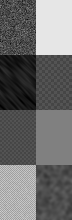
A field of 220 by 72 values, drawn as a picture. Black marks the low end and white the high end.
The table splits into 4 rows of 2 panels. Panel 1,1: low, fine-grained. Panel 1,2: very high, flat. Panel 2,1: very low, slanting down to the right, faint in contrast. Panel 2,2: low, checkered, faint in contrast. Panel 3,1: low, checkered, faint in contrast. Panel 3,2: middling, flat. Panel 4,1: high, checkered. Panel 4,2: low, blotchy, faint in contrast.
